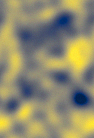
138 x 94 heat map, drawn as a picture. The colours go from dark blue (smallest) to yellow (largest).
The ninth with the highest average is the middle right. The field is smooth, with broad soft blobs. No lone cell stands out from its neighbours. No row or column stands out.
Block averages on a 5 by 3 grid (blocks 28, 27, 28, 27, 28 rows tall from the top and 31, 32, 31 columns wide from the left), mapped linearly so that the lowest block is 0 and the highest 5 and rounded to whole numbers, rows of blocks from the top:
322
304
334
220
445
